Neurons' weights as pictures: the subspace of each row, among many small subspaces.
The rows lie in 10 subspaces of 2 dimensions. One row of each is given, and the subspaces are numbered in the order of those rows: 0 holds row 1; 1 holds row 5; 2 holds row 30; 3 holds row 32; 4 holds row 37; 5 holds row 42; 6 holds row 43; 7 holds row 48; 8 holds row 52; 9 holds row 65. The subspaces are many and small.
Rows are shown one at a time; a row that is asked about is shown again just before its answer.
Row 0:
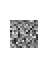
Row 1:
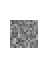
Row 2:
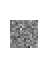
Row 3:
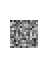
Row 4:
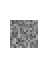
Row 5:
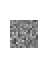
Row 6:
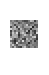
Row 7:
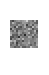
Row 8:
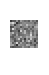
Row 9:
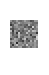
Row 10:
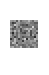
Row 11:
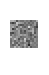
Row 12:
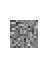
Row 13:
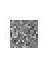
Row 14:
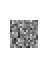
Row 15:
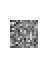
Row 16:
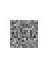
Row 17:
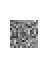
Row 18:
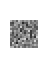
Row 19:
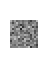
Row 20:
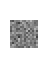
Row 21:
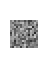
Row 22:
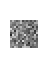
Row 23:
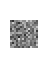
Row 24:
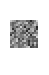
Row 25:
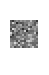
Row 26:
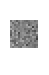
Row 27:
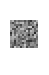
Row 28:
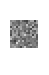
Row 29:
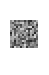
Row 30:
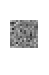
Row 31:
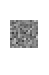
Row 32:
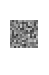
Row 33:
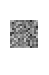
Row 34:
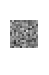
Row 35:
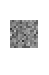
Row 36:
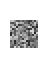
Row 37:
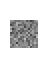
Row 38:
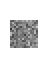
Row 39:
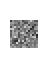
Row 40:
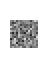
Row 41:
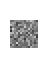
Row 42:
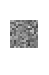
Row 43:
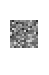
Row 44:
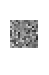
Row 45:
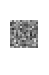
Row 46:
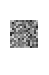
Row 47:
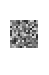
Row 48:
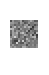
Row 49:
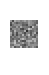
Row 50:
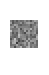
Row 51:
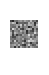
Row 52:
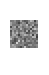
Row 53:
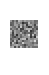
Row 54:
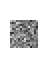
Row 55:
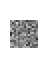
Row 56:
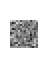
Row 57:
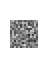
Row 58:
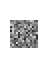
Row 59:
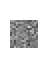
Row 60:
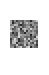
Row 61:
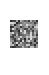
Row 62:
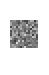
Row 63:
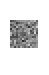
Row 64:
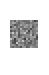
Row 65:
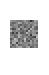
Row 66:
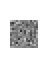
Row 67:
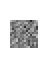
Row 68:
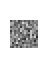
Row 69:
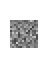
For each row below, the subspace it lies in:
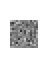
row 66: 3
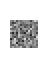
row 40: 1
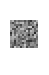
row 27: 2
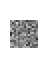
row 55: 4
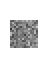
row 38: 9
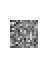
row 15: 2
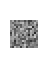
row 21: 2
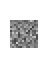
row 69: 9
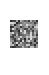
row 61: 2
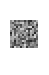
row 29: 2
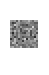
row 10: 5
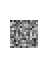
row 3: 6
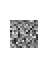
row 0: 9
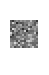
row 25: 6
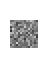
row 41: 4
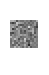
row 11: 5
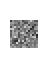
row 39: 7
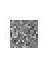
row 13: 7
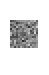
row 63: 1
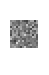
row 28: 8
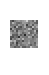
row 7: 8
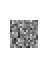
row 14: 0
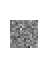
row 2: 0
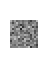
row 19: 0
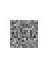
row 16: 5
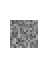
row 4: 0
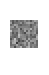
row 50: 0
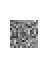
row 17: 1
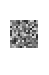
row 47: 8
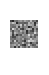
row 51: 3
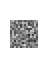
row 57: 3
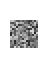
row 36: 5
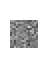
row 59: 5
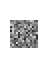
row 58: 4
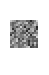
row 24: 7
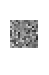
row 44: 4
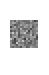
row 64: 1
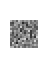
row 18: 3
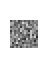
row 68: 3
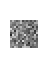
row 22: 7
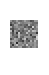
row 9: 4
